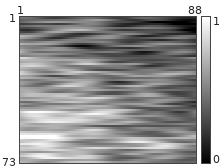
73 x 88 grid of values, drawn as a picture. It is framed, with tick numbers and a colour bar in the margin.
The histogram is bell-shaped. Overall the values sit about 50% of the way up the scale. There is an overall slope up to the bottom left. The grain runs across in streaks. The halves do not mirror each other. The bottom left is the ninth with the highest average. The ninth with the lowest average is the top right.
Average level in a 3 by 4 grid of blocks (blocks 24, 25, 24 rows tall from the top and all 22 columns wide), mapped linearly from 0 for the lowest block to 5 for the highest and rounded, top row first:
2200 | 3321 | 5432
